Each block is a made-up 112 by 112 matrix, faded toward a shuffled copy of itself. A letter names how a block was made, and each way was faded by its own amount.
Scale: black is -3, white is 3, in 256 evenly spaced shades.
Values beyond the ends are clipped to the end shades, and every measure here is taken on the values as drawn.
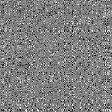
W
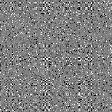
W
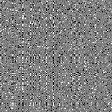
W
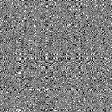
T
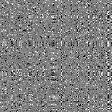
W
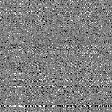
T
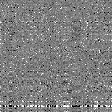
T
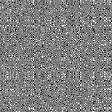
W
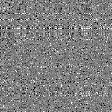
T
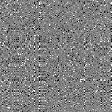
W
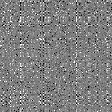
W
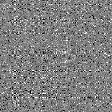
T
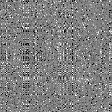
W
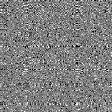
T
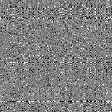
T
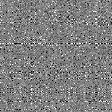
T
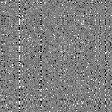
W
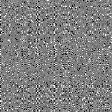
W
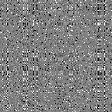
W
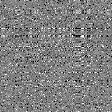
T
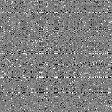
T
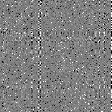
W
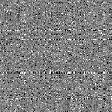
T
